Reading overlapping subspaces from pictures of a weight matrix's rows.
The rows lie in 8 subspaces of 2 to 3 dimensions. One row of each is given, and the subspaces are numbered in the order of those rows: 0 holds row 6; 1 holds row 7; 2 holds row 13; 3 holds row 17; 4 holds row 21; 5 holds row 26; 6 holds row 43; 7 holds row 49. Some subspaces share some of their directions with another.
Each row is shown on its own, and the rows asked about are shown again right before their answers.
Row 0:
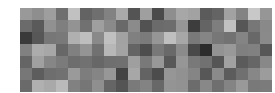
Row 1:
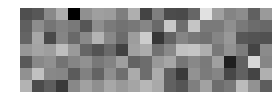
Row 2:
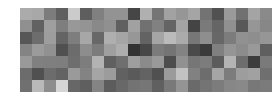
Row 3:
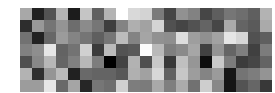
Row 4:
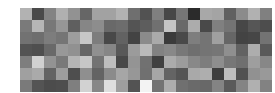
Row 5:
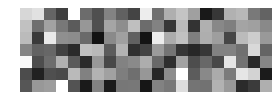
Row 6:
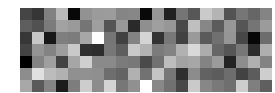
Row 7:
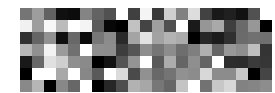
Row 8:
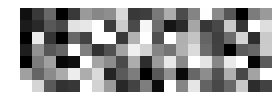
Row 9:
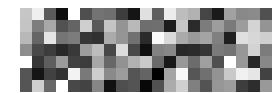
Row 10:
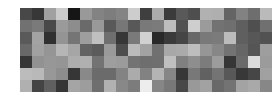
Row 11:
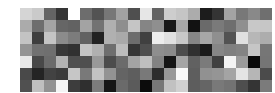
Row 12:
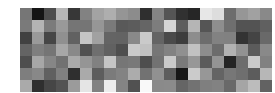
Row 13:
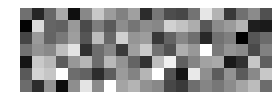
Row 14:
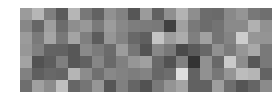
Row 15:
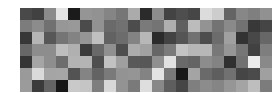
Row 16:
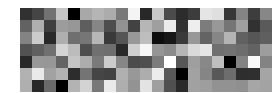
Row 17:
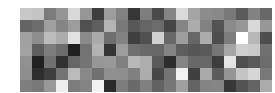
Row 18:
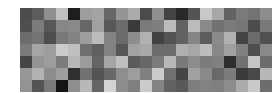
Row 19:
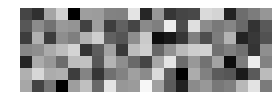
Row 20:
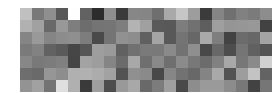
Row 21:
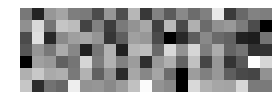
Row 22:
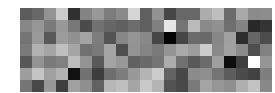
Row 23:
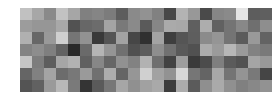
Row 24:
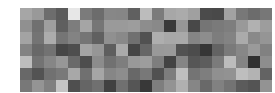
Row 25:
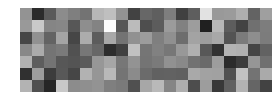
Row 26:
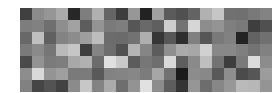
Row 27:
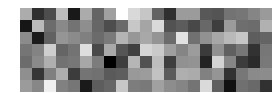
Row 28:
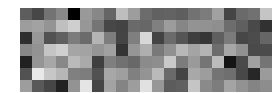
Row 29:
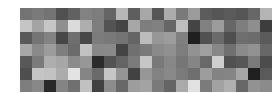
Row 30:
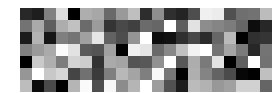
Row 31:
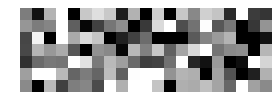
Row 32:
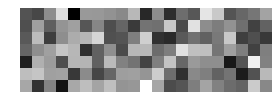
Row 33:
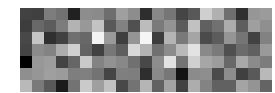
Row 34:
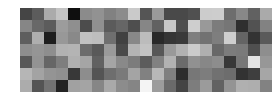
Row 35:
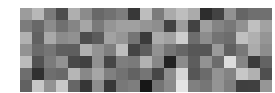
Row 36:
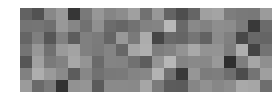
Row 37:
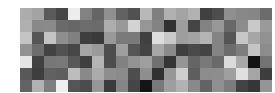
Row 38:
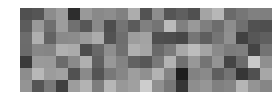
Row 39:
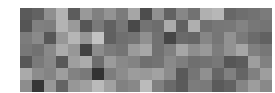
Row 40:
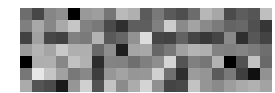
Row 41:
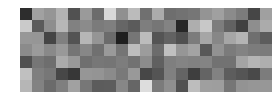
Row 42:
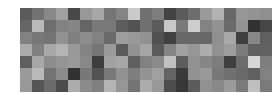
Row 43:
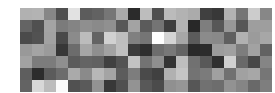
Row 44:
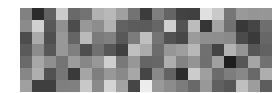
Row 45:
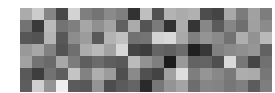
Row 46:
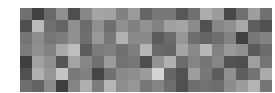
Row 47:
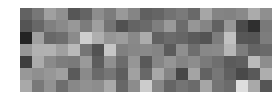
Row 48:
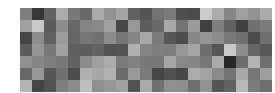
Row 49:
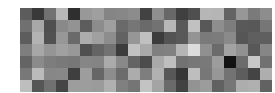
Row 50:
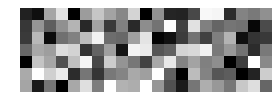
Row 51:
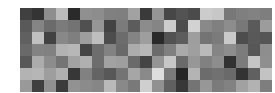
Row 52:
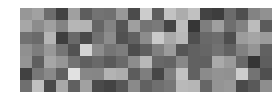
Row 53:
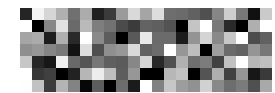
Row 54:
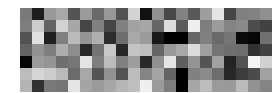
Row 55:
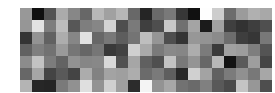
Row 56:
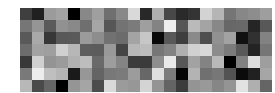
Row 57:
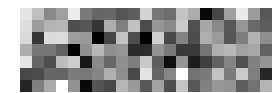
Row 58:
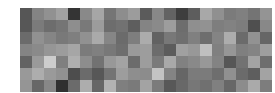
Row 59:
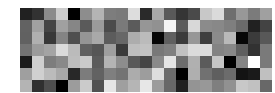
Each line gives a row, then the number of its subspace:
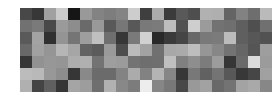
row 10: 2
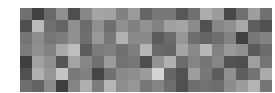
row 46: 2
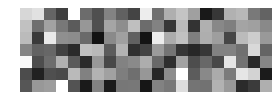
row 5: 0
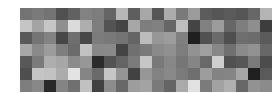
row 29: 1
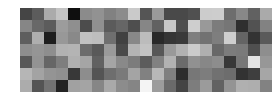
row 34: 2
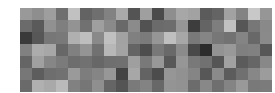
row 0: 6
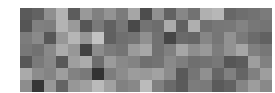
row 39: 3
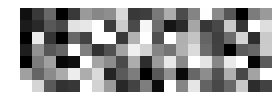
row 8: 0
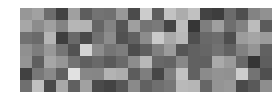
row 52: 1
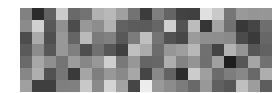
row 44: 7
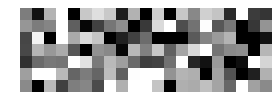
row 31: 0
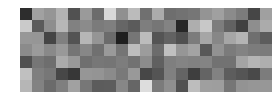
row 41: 2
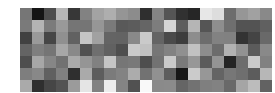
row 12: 7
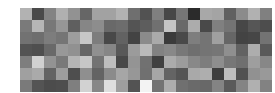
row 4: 7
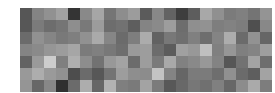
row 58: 4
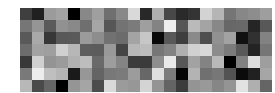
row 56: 3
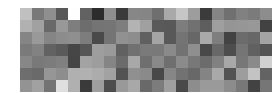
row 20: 4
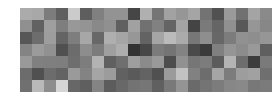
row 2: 6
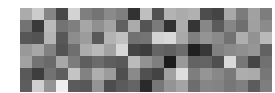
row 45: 6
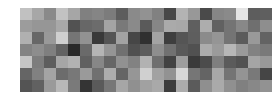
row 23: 0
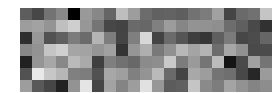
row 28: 1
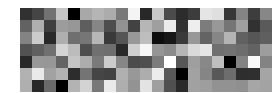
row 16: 6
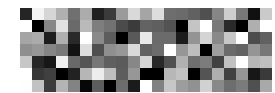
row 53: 2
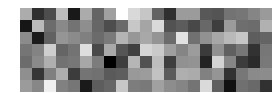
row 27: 5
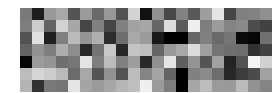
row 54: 4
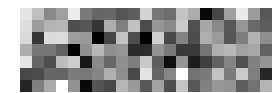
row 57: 0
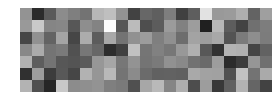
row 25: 7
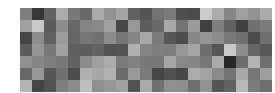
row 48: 7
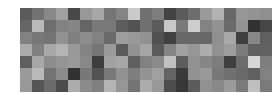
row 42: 0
